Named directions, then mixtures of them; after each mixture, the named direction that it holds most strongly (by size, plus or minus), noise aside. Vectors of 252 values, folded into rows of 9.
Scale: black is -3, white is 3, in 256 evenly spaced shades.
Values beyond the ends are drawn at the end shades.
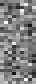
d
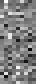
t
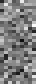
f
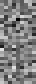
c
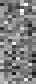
d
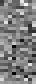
d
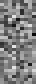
c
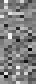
t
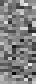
d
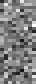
f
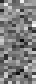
f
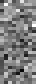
f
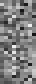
d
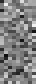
f
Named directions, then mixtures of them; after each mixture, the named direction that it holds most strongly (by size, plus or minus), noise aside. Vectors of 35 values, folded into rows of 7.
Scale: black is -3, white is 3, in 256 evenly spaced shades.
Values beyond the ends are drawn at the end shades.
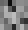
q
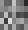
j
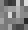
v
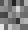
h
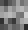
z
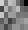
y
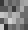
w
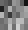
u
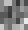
v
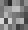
j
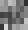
w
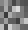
h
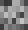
z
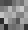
z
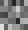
h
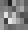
j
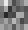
z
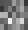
w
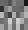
u
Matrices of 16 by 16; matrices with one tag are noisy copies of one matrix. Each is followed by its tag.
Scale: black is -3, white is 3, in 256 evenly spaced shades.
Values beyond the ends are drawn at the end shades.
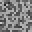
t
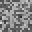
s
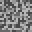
t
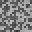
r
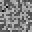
t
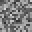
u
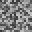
r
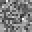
u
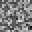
r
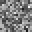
u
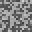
s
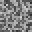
t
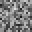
s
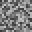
r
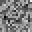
u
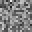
s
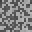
r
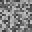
s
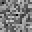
u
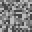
s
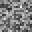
s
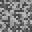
s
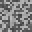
s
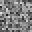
t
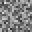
s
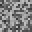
s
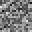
u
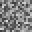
r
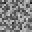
r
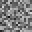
r
